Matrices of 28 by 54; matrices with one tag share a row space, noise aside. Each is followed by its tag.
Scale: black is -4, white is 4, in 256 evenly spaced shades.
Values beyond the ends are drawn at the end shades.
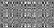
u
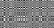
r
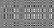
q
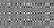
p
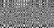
r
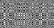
r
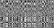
u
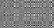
q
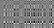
q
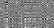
u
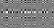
u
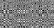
r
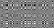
u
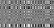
p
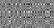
p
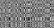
p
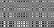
r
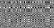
p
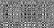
u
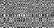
r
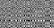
p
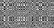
r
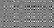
q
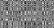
u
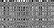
r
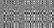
q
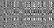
q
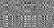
u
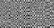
p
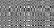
p
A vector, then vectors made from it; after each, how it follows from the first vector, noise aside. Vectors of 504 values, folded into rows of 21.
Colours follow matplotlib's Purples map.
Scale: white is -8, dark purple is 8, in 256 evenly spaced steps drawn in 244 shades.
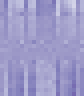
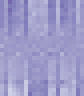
reversed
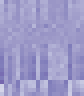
wrapped around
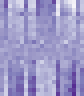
scaled up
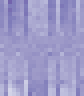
reversed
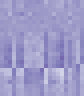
wrapped around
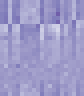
wrapped around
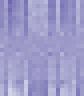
reversed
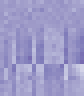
wrapped around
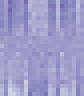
reversed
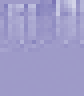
partly zeroed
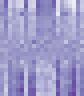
scaled up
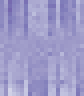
reversed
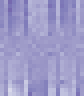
reversed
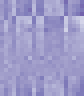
wrapped around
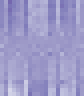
reversed
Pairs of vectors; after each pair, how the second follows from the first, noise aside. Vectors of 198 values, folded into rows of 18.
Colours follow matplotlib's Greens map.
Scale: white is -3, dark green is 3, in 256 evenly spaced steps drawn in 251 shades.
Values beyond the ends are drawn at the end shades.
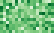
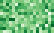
reversed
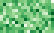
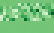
partly zeroed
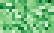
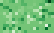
partly zeroed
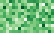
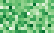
reversed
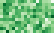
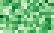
reversed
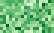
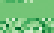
partly zeroed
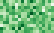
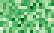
reversed
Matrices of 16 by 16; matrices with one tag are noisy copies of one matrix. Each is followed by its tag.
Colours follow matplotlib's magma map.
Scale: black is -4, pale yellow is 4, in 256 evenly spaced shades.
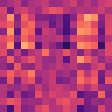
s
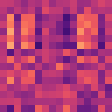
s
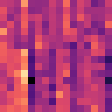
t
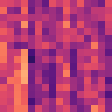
t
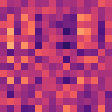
s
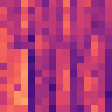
t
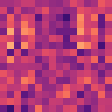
s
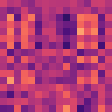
s
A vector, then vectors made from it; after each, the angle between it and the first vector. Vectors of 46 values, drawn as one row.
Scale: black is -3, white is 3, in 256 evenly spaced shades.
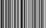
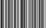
nearly parallel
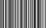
partly aligned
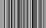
orthogonal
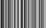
nearly parallel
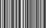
nearly opposite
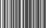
nearly opposite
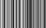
nearly opposite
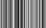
partly aligned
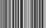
partly aligned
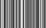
nearly opposite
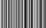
orthogonal
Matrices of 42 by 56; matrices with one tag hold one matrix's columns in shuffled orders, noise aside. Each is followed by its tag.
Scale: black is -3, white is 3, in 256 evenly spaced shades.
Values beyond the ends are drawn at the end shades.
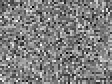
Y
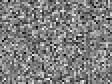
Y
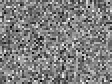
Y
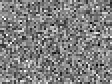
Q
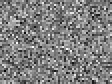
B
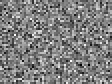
Q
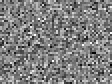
Q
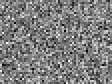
Q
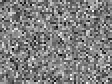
Y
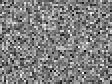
B
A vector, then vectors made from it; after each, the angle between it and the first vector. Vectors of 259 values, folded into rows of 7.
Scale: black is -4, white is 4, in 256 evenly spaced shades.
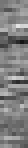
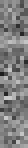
partly opposed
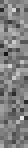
orthogonal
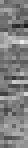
nearly opposite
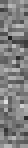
partly aligned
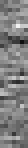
nearly parallel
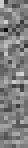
partly opposed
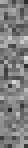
partly opposed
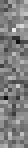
partly aligned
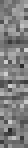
partly aligned
